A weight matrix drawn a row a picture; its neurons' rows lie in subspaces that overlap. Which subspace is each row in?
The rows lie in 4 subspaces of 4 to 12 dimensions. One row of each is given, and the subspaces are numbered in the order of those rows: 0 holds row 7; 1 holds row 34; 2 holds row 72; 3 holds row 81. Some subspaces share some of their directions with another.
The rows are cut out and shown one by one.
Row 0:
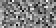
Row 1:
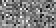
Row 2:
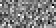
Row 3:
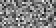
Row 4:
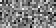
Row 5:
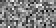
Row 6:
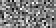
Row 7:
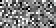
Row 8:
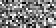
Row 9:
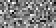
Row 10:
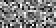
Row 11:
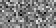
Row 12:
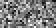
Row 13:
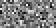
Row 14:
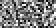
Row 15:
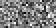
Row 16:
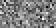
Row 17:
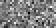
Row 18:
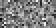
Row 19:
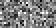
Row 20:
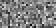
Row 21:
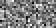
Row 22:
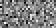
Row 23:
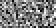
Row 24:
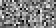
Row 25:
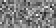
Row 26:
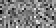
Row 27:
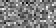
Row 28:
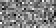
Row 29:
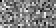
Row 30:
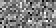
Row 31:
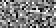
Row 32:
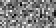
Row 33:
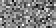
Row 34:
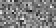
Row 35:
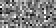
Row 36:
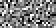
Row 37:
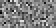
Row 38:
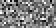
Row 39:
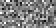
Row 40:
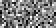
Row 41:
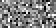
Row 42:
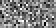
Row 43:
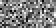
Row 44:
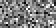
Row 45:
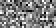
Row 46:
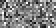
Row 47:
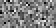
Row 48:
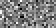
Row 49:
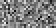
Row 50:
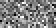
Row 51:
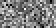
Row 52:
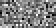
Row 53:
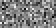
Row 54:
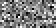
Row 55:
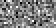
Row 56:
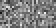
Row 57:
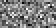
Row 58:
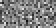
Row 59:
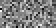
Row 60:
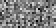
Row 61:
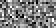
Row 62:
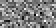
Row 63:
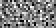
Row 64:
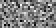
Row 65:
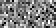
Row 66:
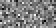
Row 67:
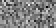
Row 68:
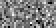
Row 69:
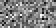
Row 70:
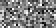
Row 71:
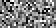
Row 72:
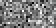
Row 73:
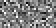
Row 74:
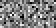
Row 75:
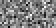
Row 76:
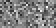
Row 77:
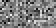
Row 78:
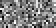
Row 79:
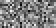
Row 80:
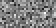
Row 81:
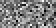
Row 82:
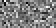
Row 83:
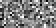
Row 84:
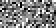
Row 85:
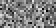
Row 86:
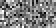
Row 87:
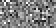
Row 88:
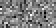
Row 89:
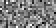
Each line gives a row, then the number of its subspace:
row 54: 0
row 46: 2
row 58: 0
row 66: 1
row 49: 0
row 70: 2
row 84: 0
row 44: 0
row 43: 2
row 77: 1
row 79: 3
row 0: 2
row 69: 2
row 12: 0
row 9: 0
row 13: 1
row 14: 3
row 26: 0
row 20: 1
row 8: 2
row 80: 2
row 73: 3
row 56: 2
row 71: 2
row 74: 2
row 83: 2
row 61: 2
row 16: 1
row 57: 2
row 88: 0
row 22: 0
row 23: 3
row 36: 0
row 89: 0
